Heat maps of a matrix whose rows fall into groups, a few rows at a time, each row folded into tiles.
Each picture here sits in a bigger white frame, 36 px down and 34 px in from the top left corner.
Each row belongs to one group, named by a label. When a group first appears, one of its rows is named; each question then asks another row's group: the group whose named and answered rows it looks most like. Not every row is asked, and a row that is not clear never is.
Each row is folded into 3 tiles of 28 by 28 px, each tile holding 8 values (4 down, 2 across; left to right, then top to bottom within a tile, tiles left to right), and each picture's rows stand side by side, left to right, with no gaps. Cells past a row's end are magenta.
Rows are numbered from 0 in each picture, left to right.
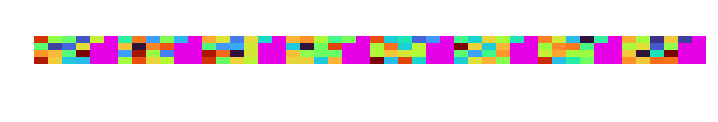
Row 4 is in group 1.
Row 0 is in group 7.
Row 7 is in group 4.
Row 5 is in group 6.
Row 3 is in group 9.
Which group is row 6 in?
1
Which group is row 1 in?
9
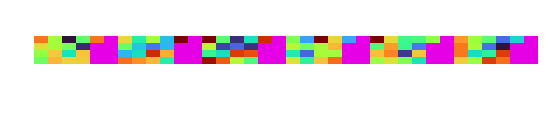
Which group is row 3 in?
6
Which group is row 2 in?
7
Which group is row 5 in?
4
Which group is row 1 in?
7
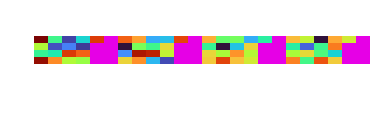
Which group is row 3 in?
9
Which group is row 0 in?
7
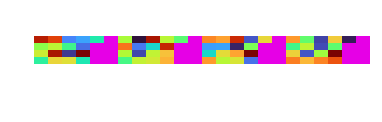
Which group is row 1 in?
6
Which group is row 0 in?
4
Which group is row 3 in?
4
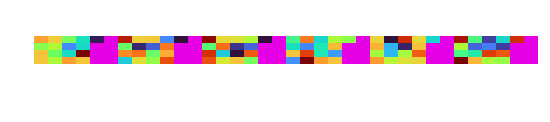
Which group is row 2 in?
4
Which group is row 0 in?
4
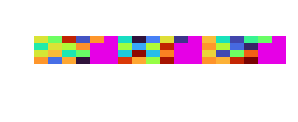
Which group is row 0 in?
1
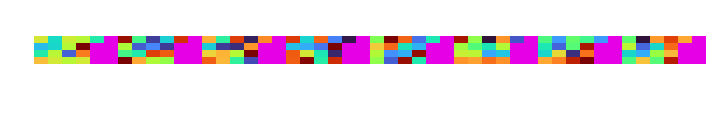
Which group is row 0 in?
9
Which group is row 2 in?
7
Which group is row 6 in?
9
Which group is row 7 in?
6
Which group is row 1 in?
7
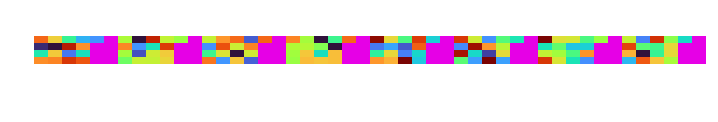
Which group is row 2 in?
1
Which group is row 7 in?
6
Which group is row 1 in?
6
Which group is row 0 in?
9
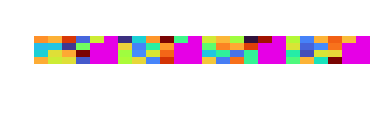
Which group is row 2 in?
1
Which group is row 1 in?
6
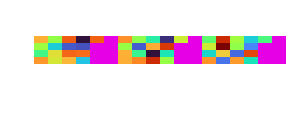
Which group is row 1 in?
9
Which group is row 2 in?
1
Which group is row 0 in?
7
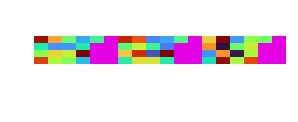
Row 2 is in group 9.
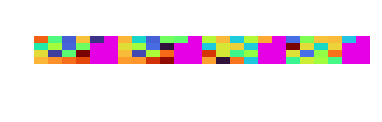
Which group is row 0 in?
4
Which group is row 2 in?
1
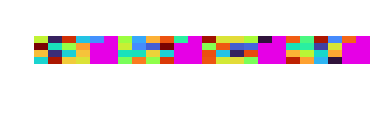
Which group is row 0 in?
6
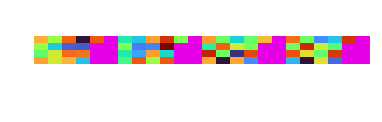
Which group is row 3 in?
1
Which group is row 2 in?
1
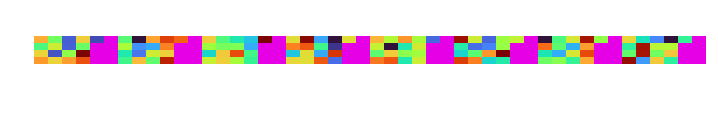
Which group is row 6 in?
6
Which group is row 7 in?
1
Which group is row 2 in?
7
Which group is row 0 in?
4
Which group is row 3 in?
1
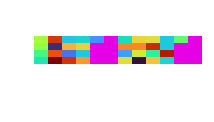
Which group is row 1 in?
1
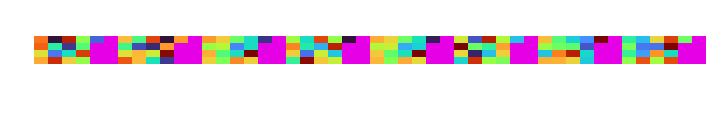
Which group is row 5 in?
6
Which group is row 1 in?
7
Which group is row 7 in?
6
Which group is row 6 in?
7
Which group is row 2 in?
4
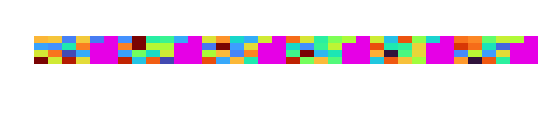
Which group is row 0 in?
9
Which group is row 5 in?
1
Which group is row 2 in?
1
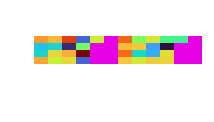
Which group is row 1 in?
4
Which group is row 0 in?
7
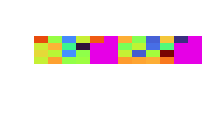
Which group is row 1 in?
4
